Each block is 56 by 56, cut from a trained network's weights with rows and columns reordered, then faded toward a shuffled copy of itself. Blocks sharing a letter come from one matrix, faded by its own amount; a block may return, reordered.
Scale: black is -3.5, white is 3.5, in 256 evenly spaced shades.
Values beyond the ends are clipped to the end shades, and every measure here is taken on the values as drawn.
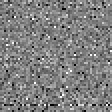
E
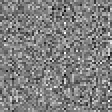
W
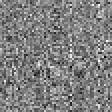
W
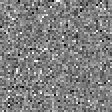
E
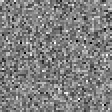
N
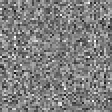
W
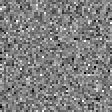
E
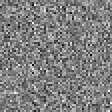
W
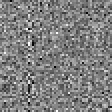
W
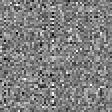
W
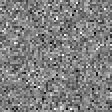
E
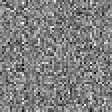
W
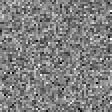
N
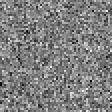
N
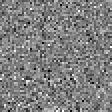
E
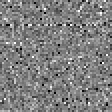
E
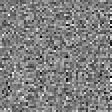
W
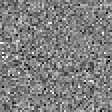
E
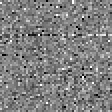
E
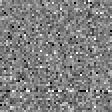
E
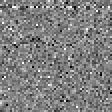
E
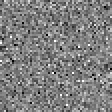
E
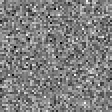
N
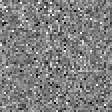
E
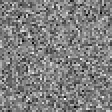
N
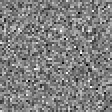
N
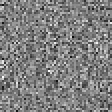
W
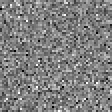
E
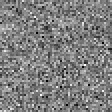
N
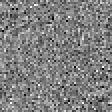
E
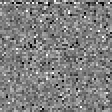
E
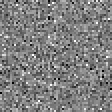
E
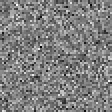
N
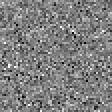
E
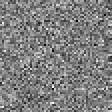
W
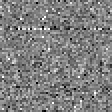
E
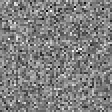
N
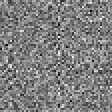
W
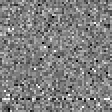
E
